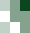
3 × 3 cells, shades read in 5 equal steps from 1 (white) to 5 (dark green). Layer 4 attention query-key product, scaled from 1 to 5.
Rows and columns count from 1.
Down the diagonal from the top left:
2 3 3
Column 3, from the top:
5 3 3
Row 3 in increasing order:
1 2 3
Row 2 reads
1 3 3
